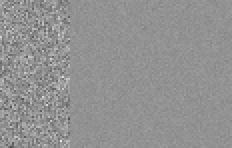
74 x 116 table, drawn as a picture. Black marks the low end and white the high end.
A vertical seam about 30% of the way across splits the table, and the right part is calmer. There is no overall slope. Fine speckle covers the field. A few values lie far out on both sides of the bulk. On average the colour sits 60% of the way up the scale.
